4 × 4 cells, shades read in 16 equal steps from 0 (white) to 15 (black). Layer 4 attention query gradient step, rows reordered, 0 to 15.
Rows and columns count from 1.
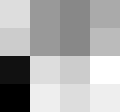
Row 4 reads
15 1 2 1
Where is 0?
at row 3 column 4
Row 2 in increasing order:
3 4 6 7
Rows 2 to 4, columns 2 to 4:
6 7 4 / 2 3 0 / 1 2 1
